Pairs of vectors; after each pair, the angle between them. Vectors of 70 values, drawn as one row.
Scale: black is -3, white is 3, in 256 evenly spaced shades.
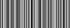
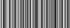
nearly opposite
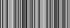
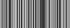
partly opposed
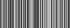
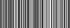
nearly parallel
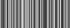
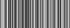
nearly opposite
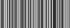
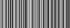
orthogonal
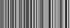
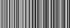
nearly opposite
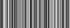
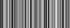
nearly parallel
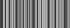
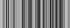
partly opposed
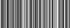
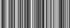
orthogonal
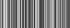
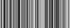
partly opposed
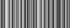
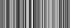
orthogonal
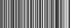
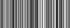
partly aligned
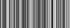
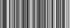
nearly parallel
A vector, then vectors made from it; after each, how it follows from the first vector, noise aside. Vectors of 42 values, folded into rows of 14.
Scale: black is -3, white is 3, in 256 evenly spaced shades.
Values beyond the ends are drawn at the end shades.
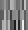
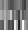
sign-scrambled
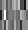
wrapped around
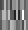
wrapped around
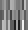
copied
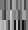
sign-scrambled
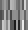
copied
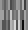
negated
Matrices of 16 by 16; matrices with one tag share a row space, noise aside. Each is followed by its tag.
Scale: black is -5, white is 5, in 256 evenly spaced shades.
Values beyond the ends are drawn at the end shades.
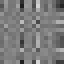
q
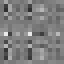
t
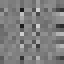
q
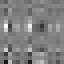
t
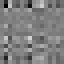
t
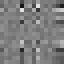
q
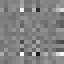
q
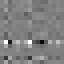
t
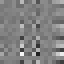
q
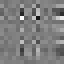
q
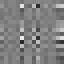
q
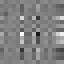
q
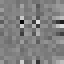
q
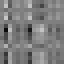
t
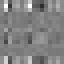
t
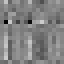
t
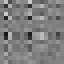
t
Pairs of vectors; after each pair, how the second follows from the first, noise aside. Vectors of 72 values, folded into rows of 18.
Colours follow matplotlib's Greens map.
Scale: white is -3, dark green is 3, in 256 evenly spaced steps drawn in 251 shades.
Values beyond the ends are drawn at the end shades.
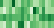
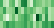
wrapped around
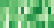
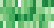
shuffled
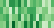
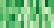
shuffled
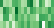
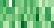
reversed
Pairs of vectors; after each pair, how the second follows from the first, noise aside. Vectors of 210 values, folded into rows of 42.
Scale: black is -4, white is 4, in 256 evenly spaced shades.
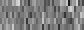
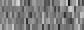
copied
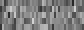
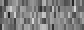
copied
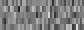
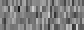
copied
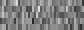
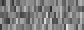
reversed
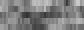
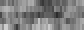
reversed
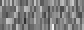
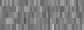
shrunk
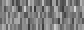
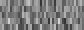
reversed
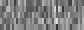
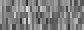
reversed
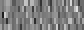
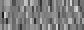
copied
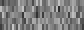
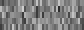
copied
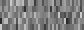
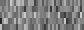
copied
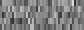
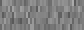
shrunk
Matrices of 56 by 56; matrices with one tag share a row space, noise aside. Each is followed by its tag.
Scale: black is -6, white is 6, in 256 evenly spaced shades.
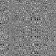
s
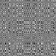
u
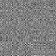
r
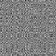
r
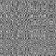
r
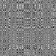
u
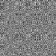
s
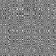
u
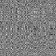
r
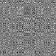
u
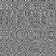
r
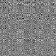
u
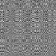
s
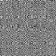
r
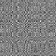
r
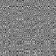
u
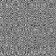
r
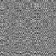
s
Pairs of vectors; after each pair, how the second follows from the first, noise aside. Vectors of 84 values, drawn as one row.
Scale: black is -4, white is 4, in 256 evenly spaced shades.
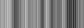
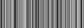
shuffled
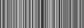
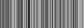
shuffled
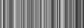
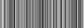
sign-scrambled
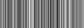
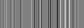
partly zeroed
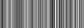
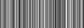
shuffled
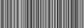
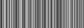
shuffled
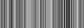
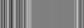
partly zeroed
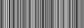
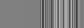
partly zeroed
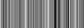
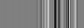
partly zeroed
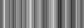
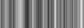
wrapped around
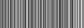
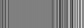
partly zeroed
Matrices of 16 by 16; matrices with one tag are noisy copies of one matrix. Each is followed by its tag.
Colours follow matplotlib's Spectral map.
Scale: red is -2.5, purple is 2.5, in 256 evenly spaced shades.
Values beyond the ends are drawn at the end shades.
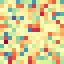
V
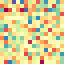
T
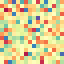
T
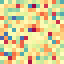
V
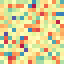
V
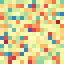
V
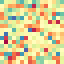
V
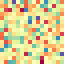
T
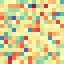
V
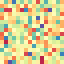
T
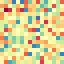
T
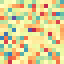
V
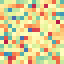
V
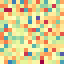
T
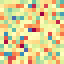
V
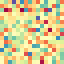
T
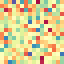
T
